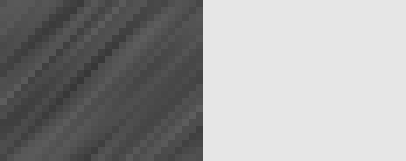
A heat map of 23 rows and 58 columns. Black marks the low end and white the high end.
It is made of 1 by 2 panels. Panel 1,1: low, slanting up to the right, faint in contrast. Panel 1,2: very high, flat.
